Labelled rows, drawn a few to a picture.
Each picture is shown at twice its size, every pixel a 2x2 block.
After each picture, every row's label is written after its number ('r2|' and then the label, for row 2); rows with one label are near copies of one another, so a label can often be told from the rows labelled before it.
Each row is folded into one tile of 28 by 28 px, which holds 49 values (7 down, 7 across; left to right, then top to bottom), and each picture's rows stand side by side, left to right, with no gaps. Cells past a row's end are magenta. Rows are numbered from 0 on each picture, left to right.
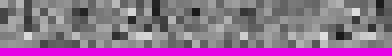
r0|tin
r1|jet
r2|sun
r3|jet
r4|jet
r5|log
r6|sun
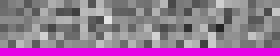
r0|log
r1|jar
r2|log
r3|log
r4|tin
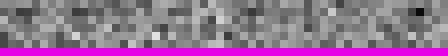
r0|jet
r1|jet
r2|log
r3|jar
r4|jet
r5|tin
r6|log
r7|jet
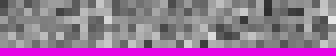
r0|log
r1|jar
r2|log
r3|log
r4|sun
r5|jar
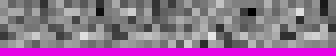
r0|sun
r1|sun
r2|sun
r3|log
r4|jet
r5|sun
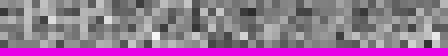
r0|jar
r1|jar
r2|log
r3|tin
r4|jet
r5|jet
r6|jet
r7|log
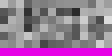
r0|tin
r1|jar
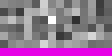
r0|jar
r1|sun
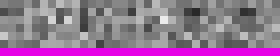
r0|jar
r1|tin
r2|jar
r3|jet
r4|jet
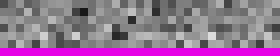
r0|log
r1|jet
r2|sun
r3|log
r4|log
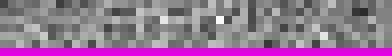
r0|log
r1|log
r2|jar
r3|jar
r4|tin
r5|log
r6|jet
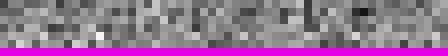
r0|log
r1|log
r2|jar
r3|tin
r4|jet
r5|tin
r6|jet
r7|log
